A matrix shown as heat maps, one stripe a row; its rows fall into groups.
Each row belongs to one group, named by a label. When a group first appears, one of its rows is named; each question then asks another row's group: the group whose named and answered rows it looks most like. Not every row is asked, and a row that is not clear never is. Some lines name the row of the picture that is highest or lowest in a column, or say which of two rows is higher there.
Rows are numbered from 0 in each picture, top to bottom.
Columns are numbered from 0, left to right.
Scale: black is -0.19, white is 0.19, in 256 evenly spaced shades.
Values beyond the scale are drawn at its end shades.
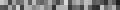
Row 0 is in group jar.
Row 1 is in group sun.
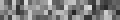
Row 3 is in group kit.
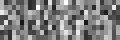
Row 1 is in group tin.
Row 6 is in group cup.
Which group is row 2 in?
jar
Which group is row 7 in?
kit
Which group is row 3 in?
sun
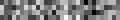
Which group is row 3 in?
cup
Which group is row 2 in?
tin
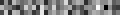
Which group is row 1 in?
jar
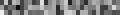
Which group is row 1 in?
jar
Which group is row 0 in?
kit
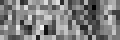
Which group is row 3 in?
sun
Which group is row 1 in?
tin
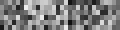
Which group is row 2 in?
jar
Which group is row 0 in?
sun
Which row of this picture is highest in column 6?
1
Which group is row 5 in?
kit
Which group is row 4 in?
sun
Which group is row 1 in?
jar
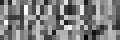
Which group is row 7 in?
tin
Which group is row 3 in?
jar
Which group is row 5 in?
jar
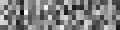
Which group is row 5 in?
sun
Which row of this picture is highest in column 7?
5
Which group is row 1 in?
sun
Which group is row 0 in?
jar
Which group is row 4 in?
jar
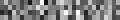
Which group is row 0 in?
cup
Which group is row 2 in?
cup
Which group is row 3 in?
kit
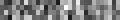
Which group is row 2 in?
kit
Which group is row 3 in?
kit
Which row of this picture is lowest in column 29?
2
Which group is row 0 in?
cup
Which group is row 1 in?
cup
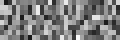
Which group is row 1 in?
tin
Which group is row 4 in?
jar
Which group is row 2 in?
tin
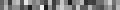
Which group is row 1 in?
cup
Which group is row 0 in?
kit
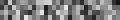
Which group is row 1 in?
kit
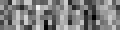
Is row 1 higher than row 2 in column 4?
No
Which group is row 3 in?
tin
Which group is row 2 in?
tin
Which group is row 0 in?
kit
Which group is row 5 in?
tin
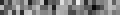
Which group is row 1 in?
tin
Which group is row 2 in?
sun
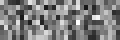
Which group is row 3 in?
kit
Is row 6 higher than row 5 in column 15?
No
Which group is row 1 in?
tin
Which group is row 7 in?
sun
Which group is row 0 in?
jar
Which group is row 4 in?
tin
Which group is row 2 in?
sun
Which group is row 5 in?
kit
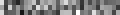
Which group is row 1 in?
sun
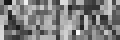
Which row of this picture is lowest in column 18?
6
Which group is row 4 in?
jar
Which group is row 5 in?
jar
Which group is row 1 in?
sun
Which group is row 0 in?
cup
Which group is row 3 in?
jar
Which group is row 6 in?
cup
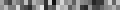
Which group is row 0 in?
cup
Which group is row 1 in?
tin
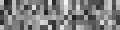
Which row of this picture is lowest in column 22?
3
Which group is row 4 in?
sun
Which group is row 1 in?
cup
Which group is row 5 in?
cup
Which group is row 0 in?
cup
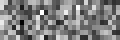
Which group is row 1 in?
cup
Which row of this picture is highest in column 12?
4
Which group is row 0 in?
jar
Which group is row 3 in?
tin
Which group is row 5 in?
tin
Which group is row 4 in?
jar
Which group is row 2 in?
cup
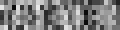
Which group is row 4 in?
tin
